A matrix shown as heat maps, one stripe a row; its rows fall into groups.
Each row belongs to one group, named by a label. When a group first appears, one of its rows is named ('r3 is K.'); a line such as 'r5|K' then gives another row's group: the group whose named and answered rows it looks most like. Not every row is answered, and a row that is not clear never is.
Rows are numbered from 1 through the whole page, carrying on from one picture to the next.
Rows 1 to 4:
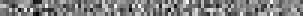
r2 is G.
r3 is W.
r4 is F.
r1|F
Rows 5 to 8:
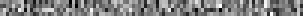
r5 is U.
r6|U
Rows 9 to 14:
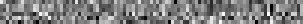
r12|G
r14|W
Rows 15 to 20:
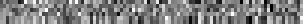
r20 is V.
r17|G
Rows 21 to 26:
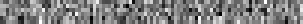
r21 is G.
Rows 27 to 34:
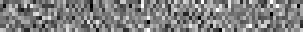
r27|F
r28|W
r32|U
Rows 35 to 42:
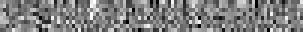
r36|W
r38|W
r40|U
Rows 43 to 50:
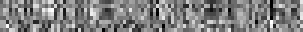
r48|W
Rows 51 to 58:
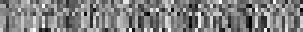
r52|V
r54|U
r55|V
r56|V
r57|V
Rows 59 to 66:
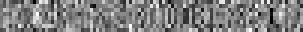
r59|G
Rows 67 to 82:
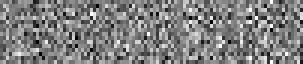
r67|F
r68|G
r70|W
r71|V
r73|F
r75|U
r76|U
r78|U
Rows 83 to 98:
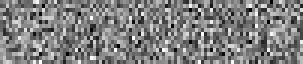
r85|V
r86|F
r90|W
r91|F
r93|V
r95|G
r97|W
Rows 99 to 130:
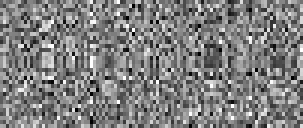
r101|V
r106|G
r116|W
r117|V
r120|G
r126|U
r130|V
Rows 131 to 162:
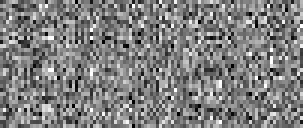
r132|G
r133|G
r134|V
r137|W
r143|F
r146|F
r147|F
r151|U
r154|V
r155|W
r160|V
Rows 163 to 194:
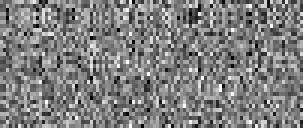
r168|V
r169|F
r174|W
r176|V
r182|F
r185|U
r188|G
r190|U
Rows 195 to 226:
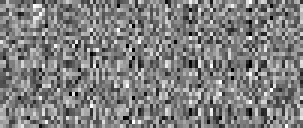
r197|V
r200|V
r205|G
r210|V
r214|F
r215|U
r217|F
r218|U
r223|V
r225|G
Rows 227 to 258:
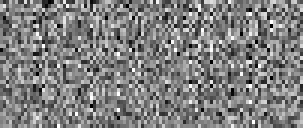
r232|F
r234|F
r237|W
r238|V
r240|F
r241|V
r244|G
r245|F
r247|V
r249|F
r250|F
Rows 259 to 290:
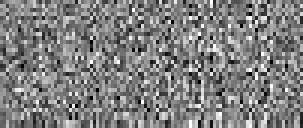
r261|G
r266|W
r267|U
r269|F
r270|G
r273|G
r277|V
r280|F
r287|U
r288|U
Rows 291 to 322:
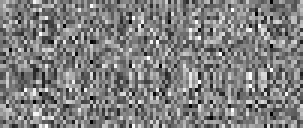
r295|G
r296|W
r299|G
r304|U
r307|G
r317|V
